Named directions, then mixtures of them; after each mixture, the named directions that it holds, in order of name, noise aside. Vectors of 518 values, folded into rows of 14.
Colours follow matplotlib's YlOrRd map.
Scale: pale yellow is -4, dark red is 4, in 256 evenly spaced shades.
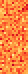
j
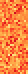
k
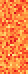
k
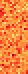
j, k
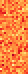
j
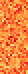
k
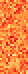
k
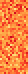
k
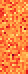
j, k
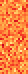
j, k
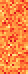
j, k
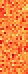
j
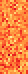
k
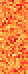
k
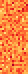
j
